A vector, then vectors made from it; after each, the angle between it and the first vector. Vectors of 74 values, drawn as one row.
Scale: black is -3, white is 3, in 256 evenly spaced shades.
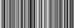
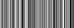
partly aligned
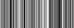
partly aligned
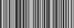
partly opposed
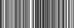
nearly opposite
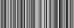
partly aligned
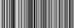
partly aligned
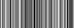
partly aligned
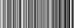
orthogonal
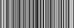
partly opposed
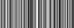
partly aligned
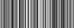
orthogonal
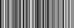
nearly opposite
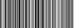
partly opposed
